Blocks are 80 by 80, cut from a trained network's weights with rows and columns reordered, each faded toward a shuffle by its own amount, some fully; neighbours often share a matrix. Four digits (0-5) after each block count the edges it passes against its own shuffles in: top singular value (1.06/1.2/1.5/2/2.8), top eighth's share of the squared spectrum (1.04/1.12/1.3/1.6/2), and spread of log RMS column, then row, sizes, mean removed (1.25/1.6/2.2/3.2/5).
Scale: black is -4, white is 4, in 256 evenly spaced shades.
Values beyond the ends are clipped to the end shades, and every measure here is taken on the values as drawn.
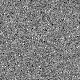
0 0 0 0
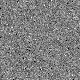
0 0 0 0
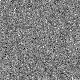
0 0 0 0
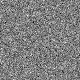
0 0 0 0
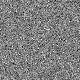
0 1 0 0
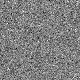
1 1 0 0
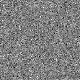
2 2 0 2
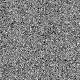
2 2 0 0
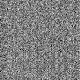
3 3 0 1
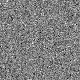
1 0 0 0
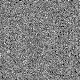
2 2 0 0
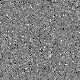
2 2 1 0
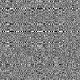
5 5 2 3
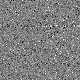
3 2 0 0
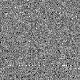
3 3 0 2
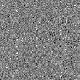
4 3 2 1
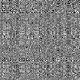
4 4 1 3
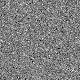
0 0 0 0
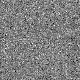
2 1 0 0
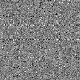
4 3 1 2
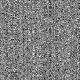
3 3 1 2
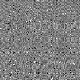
4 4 2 2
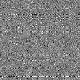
4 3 0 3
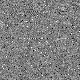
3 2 0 1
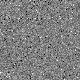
2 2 0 1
